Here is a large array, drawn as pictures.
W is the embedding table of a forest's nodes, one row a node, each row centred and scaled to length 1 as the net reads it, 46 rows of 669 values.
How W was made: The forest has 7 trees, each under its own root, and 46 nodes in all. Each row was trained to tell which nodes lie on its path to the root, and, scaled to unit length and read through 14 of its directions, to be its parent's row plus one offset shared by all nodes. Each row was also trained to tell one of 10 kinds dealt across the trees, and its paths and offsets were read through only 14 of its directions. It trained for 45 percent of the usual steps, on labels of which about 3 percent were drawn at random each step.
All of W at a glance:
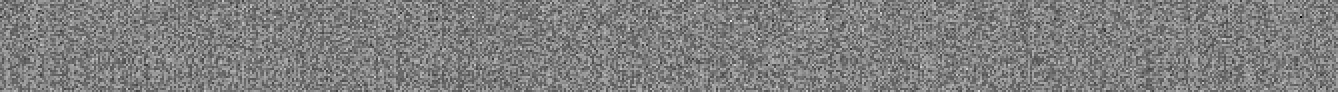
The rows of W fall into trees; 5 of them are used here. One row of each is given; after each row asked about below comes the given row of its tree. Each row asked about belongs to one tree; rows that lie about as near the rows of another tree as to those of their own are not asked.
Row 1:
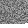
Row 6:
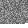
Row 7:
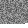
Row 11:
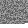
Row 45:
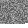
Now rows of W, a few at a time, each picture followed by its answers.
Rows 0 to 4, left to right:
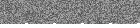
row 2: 6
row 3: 6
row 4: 1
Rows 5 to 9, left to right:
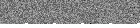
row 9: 6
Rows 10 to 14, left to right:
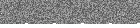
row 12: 6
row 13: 7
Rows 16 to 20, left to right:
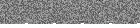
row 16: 1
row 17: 6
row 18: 45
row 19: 1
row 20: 7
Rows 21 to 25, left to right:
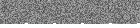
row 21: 11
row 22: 7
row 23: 45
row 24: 1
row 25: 1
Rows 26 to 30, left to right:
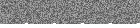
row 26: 7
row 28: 6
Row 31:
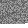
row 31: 1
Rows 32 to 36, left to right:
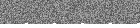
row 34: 1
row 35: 6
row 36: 6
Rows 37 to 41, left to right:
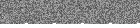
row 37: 6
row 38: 45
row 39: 1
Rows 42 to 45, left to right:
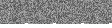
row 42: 7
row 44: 1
